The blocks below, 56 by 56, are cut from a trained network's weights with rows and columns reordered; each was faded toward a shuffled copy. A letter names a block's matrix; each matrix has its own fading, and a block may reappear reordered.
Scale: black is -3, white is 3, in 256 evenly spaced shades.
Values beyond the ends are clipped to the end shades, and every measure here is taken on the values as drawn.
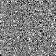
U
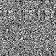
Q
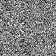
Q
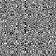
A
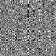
A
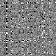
A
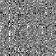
A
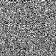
Q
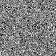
U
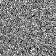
U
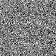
U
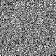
Q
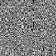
A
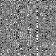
A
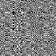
A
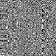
A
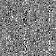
A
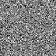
Q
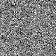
U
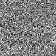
Q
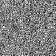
U
